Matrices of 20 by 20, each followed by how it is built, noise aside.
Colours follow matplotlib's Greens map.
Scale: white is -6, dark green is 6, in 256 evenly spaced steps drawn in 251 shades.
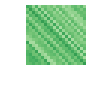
Toeplitz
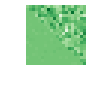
upper triangular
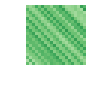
Toeplitz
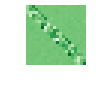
banded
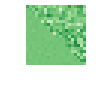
upper triangular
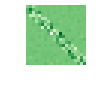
banded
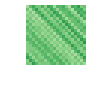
Toeplitz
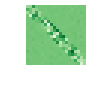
banded
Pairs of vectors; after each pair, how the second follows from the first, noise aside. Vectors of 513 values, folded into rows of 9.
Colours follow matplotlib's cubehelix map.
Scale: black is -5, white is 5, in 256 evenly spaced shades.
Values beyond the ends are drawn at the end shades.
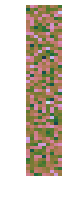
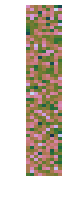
wrapped around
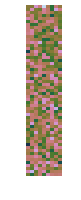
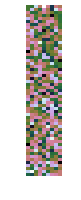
scaled up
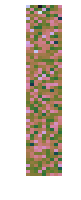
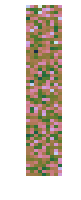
sign-scrambled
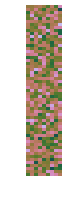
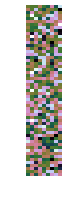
scaled up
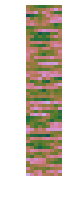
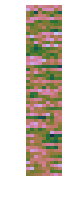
wrapped around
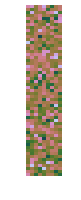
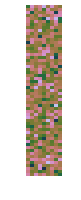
sign-scrambled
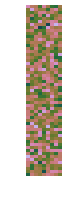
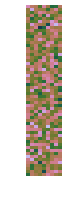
copied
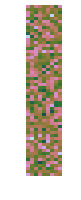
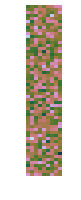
sign-scrambled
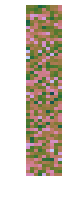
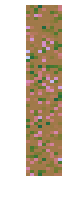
partly zeroed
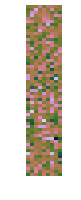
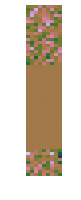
partly zeroed
